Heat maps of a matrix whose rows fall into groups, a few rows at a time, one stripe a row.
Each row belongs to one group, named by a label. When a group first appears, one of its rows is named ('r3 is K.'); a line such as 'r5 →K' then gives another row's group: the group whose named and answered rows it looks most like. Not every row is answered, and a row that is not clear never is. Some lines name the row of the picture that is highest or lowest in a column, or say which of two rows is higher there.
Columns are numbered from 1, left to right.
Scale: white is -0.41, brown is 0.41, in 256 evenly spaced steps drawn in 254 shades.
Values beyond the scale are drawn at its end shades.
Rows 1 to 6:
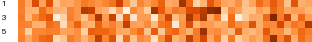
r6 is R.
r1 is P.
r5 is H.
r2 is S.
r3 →R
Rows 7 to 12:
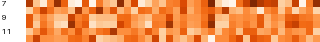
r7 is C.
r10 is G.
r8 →S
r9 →G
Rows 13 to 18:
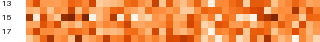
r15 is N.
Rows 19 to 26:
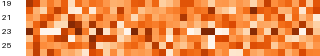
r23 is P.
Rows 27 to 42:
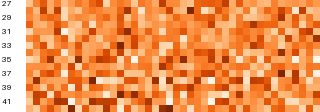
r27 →S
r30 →C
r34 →R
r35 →S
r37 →R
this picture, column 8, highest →35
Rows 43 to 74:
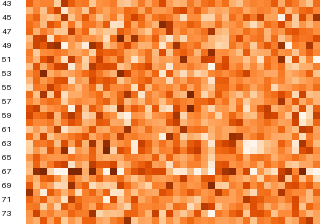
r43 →N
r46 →S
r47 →G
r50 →H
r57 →R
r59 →N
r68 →R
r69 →G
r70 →S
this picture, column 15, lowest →59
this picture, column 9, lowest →49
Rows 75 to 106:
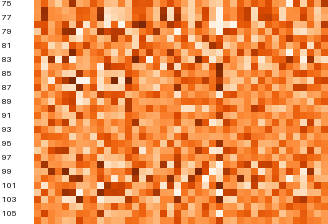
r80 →R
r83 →P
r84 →H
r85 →G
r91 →G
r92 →P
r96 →P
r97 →G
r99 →P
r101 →H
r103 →G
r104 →R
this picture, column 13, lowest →78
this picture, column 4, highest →96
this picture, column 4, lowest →83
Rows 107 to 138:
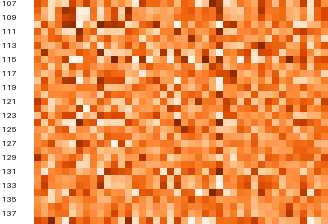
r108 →C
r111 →G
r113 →C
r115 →R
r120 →H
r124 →G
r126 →H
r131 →H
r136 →R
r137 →R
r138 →N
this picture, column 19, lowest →131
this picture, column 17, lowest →115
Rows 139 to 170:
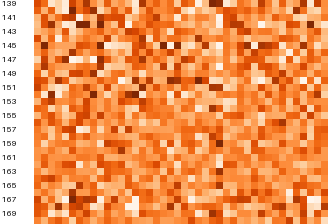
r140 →N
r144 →P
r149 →N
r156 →N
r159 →H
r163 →H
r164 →N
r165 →G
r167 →N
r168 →N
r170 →R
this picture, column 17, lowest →144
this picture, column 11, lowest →145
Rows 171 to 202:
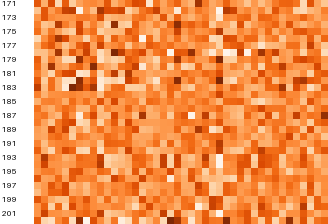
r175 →G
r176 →P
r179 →G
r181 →C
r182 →G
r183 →N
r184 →H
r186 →C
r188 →C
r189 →P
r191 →H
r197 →P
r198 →P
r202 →S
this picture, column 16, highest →187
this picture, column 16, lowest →176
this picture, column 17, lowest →171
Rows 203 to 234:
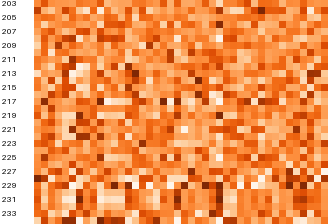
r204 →C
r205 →N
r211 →N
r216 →P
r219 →G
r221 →N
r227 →R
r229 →R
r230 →G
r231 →G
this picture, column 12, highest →229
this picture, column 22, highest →229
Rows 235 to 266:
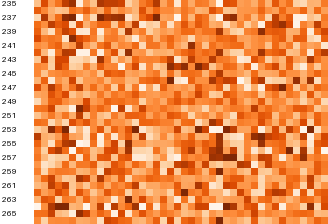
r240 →N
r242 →C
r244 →S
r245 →H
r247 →N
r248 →P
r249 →S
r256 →R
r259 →H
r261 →P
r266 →H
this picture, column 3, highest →253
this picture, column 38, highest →246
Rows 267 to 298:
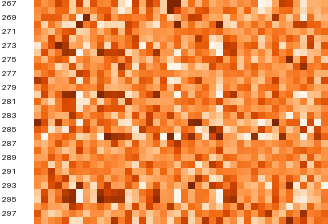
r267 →S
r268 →S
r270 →G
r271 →C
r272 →P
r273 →P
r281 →C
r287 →S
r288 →G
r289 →P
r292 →P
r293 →R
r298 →R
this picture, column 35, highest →284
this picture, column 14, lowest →267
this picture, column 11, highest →286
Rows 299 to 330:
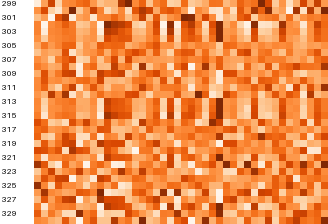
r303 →H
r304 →H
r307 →C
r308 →R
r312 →P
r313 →H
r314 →H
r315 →H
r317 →S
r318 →C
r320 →N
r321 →H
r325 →S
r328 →H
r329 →G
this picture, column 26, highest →316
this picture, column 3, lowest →301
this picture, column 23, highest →301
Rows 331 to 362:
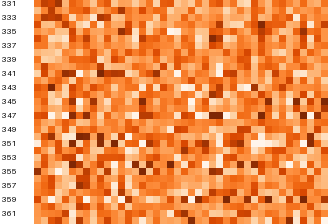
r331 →N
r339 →N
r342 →R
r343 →N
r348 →C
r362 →R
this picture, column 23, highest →362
